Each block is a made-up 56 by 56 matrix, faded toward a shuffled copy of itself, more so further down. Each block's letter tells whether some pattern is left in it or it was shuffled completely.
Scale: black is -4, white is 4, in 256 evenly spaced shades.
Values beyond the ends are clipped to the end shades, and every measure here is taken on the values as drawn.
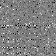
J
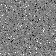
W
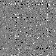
J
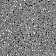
W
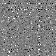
J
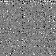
J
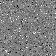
W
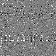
J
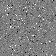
W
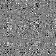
J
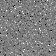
W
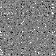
J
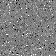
W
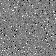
W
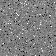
W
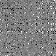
J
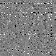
J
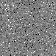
W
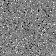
W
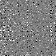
J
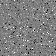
W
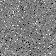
W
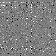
J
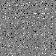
J
